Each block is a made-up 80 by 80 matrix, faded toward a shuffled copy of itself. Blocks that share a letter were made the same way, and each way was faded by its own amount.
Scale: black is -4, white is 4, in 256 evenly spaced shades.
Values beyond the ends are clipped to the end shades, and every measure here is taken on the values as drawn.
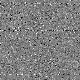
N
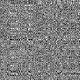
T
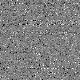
N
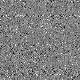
N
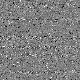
N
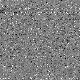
N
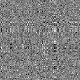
T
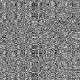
T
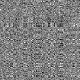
T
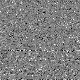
N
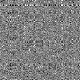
T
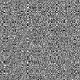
T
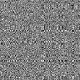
T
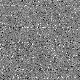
N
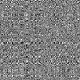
T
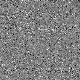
N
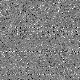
N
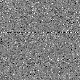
N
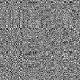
T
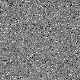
N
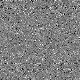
N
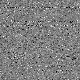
N
